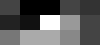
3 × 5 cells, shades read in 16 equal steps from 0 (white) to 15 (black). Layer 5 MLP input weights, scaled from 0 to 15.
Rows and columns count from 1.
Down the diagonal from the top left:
11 14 5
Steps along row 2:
up down up up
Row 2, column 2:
14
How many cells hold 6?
1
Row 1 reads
11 15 15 11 12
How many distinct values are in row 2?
5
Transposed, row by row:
11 13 8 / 15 14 5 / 15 0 5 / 11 6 7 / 12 11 11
